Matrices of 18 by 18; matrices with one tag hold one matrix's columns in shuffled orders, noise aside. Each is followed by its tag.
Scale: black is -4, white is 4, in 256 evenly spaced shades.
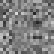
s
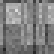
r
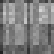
r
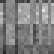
r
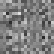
s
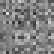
s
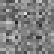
s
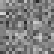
s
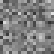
s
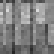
r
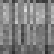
r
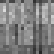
r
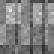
r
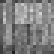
r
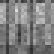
r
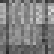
r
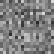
s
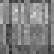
r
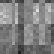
r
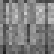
r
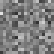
s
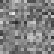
s
